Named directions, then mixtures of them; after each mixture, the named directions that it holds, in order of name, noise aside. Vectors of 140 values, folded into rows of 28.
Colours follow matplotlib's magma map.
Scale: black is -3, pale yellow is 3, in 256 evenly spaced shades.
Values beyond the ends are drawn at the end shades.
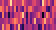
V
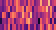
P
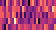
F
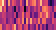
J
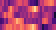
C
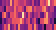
C, P, V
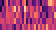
J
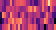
C, P, V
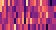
J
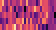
C, J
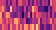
C, P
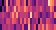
J, P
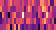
J, P, V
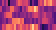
C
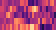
C, P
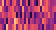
C, F, J
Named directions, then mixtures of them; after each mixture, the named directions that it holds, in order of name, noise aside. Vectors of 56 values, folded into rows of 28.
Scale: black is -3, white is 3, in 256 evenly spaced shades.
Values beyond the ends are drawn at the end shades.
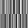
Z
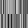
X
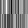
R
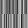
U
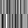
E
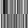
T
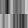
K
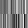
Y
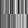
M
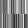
Y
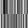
T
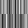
E, R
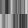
K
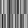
E, R, Y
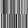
T, Y, Z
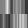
K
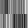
K, Y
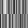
T, Z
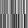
Y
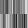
K, Y, Z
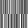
U, X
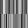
T, U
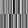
Z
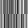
R, T, U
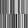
M, Y, Z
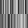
M, X
